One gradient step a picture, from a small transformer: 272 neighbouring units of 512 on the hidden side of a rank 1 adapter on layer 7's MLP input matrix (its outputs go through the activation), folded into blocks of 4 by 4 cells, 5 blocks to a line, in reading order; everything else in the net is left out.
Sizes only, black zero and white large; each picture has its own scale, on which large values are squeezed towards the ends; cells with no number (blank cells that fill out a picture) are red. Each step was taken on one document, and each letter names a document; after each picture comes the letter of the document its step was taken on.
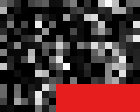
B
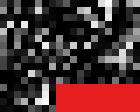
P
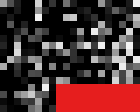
P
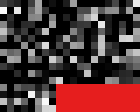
B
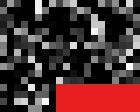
P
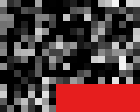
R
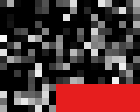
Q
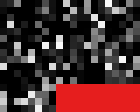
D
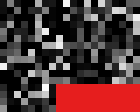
D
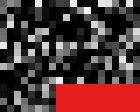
R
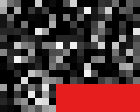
B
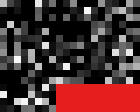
P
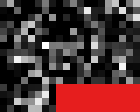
B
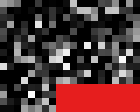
B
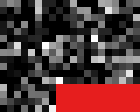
D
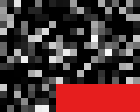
R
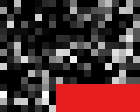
D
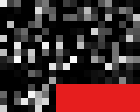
D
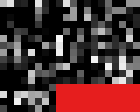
Q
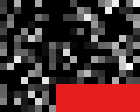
R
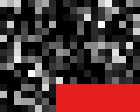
D
